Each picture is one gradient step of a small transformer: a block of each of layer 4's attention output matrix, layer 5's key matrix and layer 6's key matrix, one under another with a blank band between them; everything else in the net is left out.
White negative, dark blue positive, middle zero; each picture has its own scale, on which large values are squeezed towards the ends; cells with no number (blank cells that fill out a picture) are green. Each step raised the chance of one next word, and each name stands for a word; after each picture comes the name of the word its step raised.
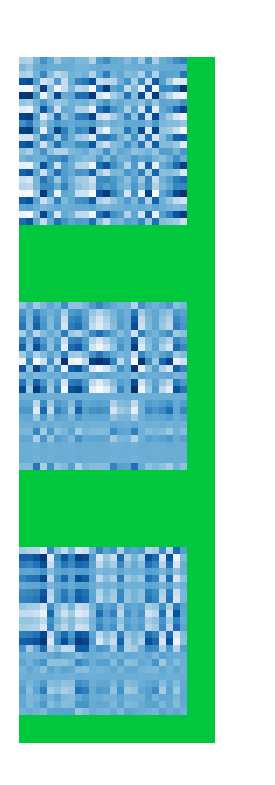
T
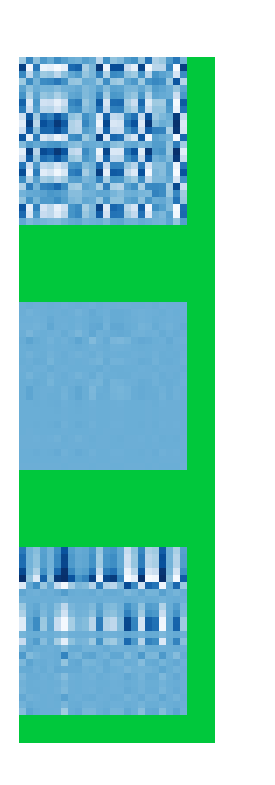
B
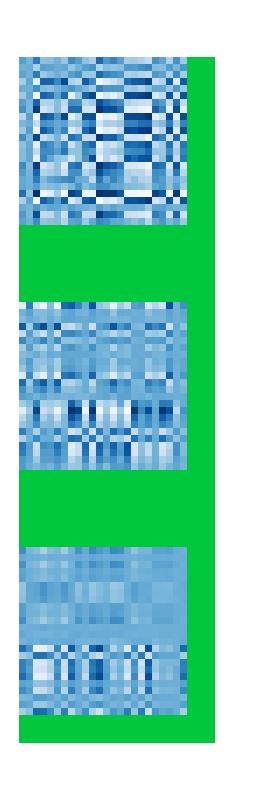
T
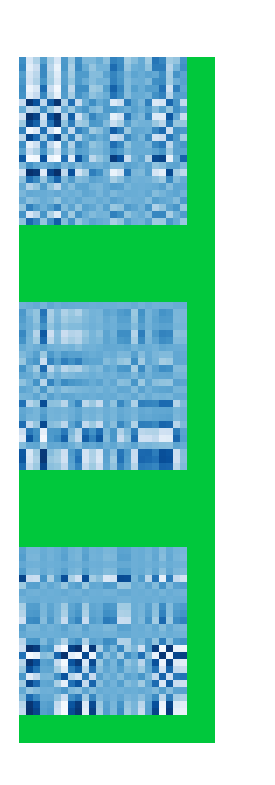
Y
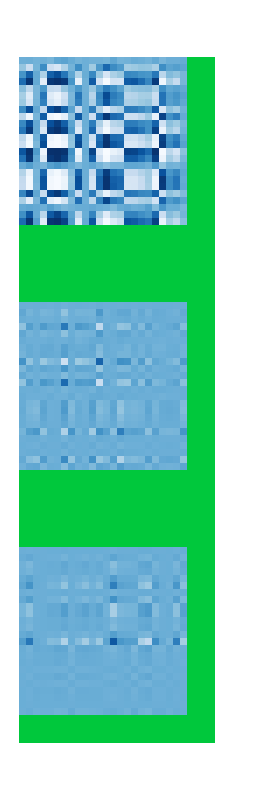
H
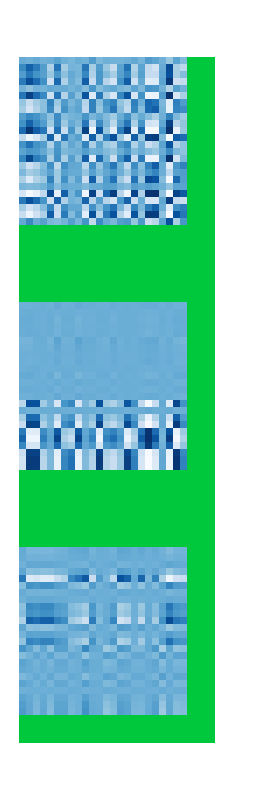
T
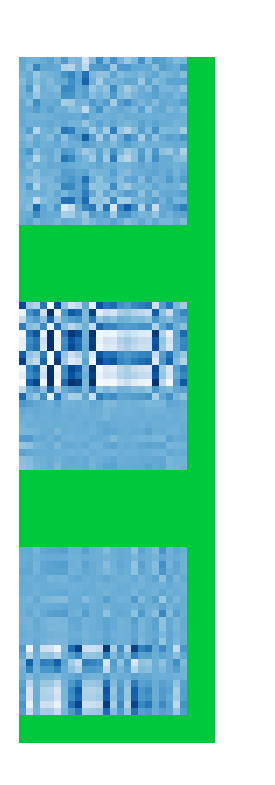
B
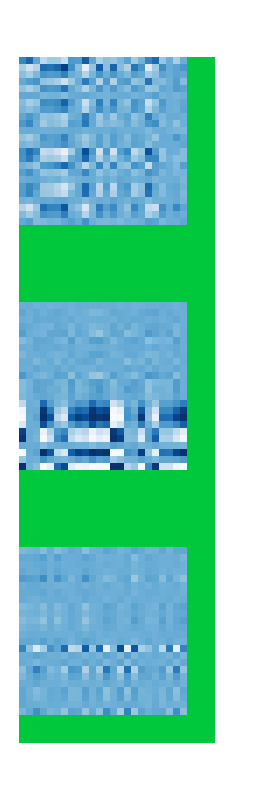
B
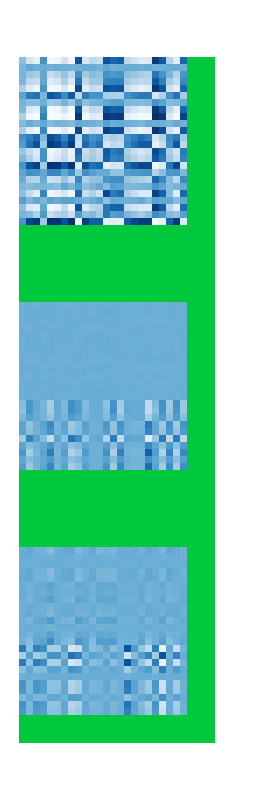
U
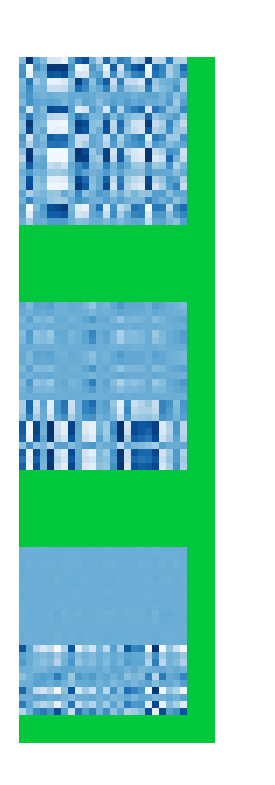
B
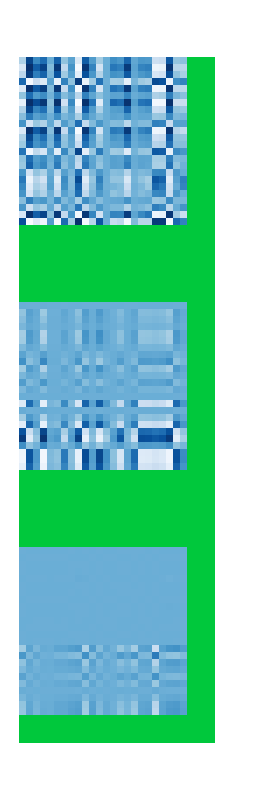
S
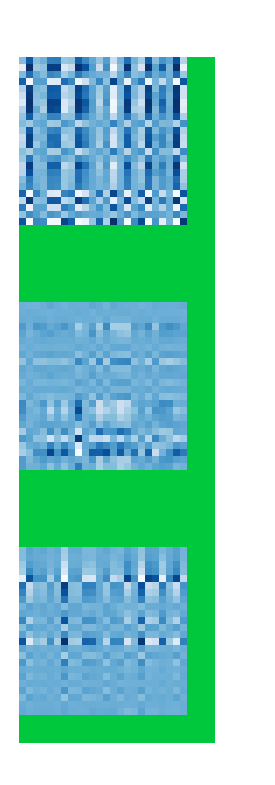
S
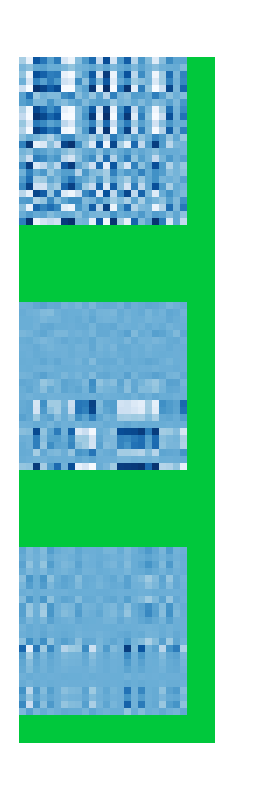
U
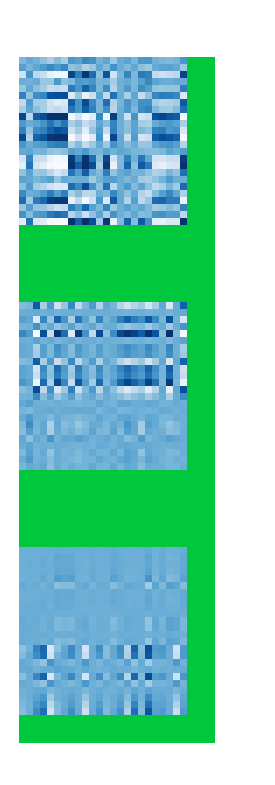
H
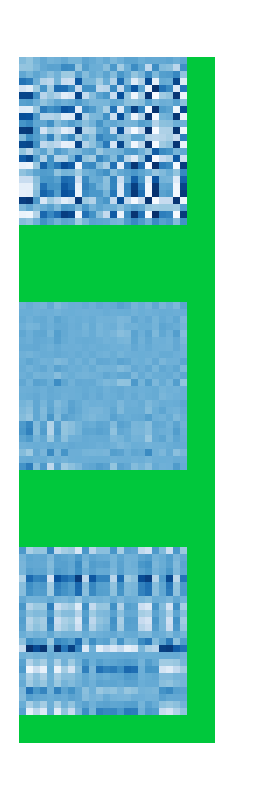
T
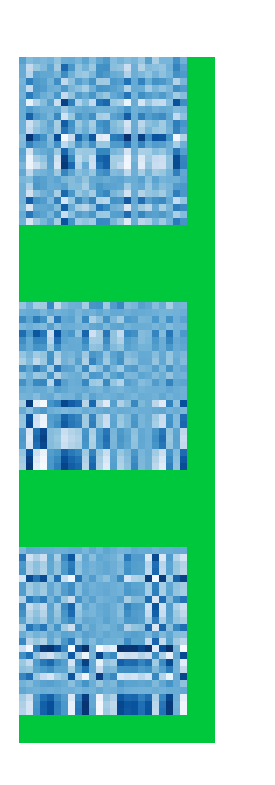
H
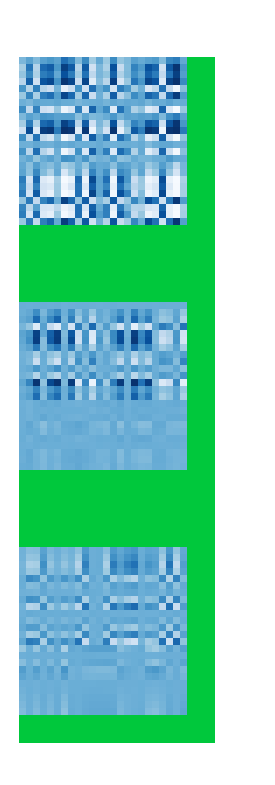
T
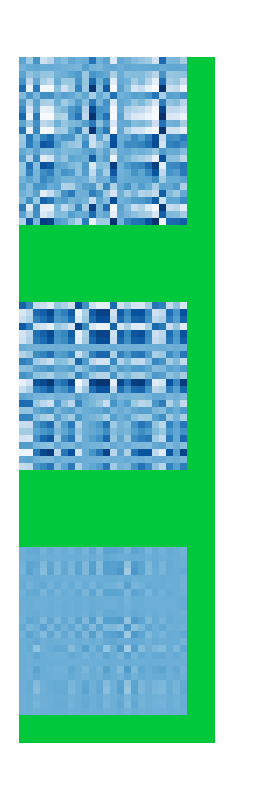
U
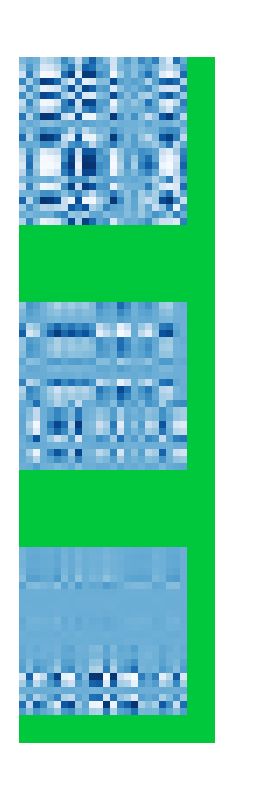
H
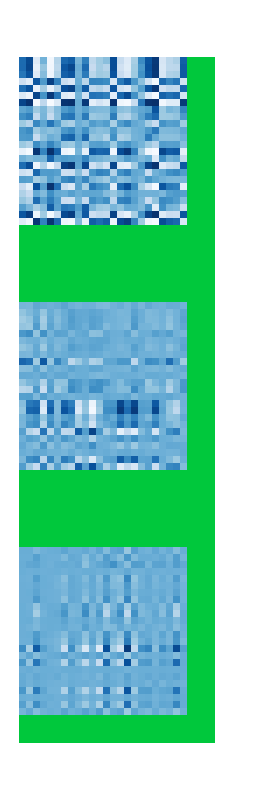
S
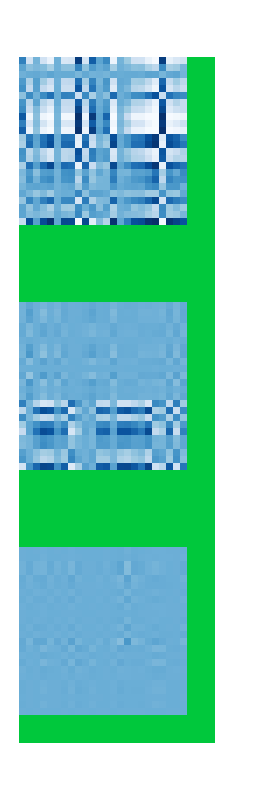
U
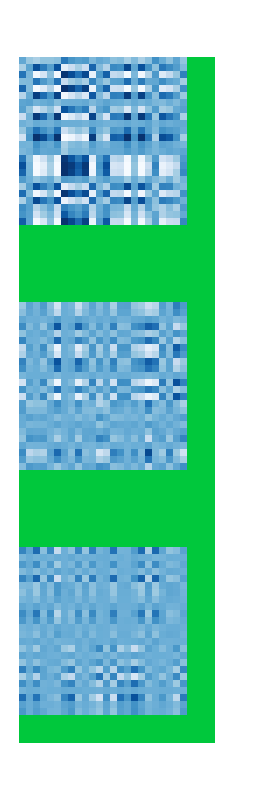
H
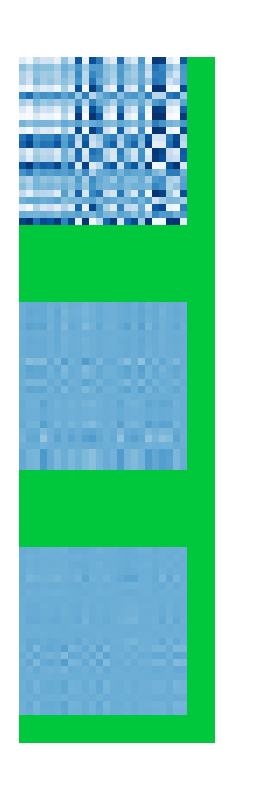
U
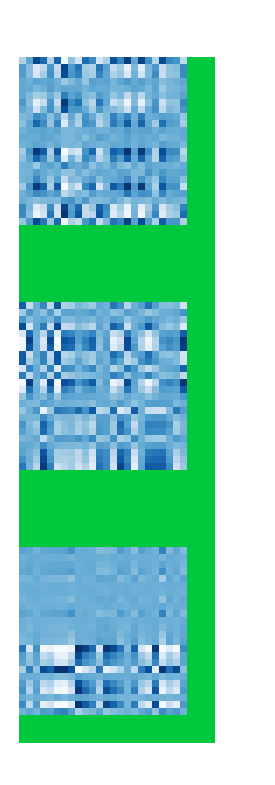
B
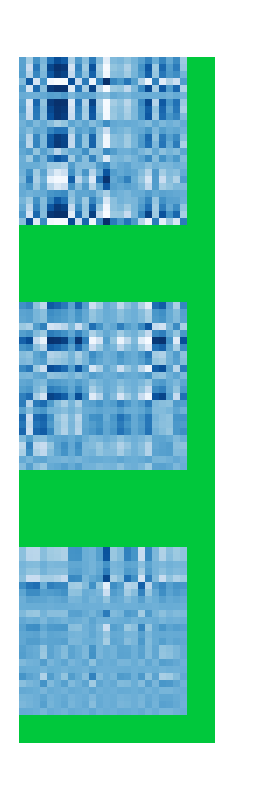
S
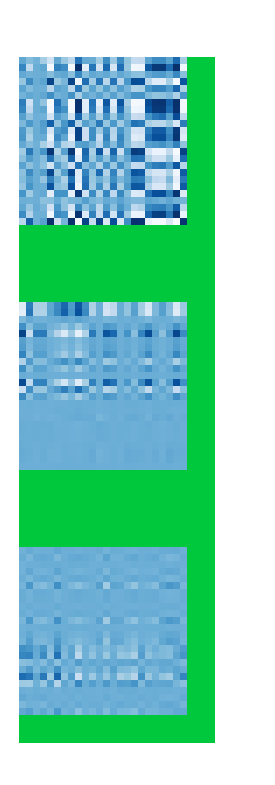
S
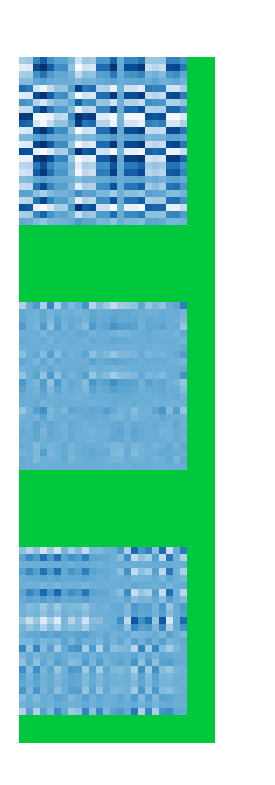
Y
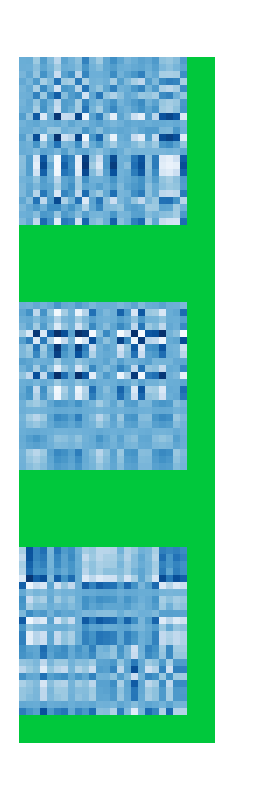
H
